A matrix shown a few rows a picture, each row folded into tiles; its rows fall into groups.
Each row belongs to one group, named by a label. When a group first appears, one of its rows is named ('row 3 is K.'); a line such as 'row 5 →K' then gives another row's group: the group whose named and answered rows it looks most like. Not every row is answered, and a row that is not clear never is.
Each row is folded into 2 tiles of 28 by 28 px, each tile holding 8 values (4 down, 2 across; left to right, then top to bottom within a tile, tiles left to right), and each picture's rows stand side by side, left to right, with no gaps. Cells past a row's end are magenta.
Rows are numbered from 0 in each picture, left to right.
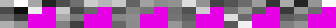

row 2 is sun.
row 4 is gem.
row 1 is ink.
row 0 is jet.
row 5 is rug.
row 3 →jet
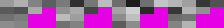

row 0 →jet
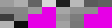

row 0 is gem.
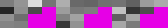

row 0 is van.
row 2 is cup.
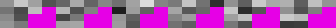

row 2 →van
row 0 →jet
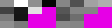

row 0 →jet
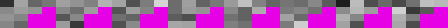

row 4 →jet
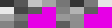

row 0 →ink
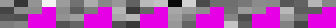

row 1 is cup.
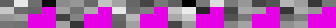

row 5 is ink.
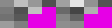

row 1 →jet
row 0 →jet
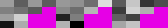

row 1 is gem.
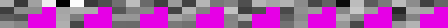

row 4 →cup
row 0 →rug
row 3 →sun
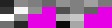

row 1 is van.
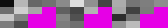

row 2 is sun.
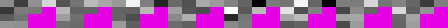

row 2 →jet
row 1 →ink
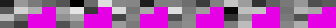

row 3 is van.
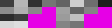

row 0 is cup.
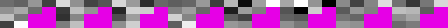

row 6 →rug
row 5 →jet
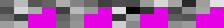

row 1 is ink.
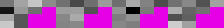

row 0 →van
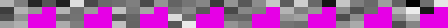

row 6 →sun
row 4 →rug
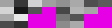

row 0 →cup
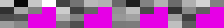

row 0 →rug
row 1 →ink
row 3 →van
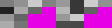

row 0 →van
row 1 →cup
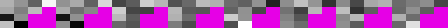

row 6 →cup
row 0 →gem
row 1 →gem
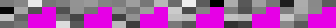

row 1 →van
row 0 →van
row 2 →gem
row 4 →cup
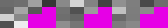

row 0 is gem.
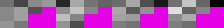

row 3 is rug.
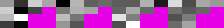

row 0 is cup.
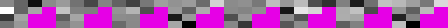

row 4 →gem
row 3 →gem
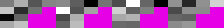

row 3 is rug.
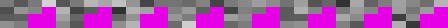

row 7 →gem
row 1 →ink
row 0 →rug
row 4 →van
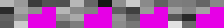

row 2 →jet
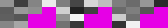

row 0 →rug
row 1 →cup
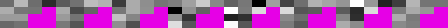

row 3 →van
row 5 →ink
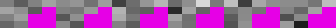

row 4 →sun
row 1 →gem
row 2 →ink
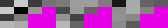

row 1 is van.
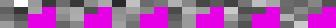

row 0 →jet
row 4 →ink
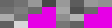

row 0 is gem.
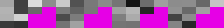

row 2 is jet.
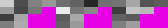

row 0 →sun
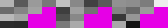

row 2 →gem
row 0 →cup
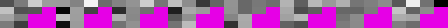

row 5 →cup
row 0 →ink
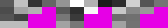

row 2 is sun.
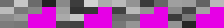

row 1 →cup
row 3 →gem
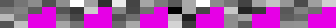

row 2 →sun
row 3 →van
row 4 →cup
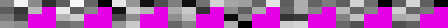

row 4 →gem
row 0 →jet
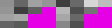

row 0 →cup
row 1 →ink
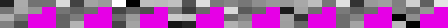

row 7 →gem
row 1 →sun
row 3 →cup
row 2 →sun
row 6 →sun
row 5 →van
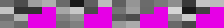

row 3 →cup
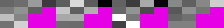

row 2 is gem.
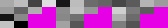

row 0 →gem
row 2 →ink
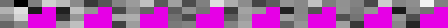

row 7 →van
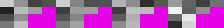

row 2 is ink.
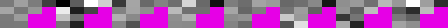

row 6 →gem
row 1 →ink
